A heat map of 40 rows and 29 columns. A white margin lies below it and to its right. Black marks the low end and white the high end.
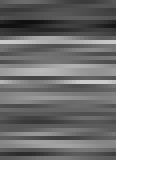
The bottom right is the calmest part. Streaks run across, left to right. On average the colour sits 40% of the way up the scale.
